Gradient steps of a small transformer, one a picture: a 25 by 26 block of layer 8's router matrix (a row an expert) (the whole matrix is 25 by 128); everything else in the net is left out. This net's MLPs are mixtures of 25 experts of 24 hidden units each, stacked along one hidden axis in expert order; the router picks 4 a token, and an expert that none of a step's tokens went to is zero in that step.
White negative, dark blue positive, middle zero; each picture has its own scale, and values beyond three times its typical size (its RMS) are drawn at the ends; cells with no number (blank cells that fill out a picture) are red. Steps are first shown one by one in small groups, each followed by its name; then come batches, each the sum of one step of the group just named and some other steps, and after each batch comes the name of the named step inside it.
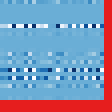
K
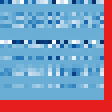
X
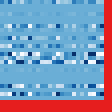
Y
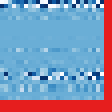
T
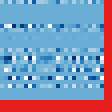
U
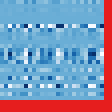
Y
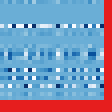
K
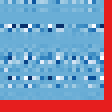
U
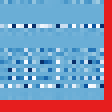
K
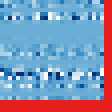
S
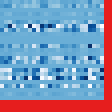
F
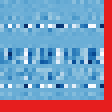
S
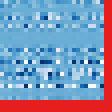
S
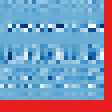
F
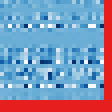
S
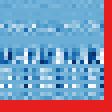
F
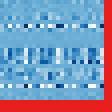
S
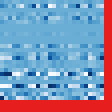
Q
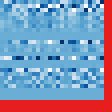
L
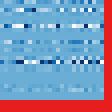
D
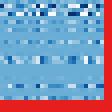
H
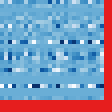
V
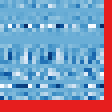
Q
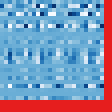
H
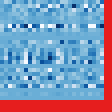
L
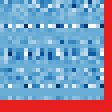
L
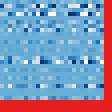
H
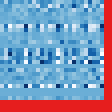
L
